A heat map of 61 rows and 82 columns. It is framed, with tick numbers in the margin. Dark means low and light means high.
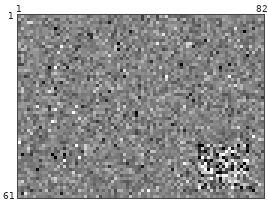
Roughest part: bottom right. Stripes: none. Grain: fine. Odd patch: rougher, in the bottom right. Mirror symmetry: none. Odd rows or columns: none. Slope: none. Histogram: heavy tails on both sides.
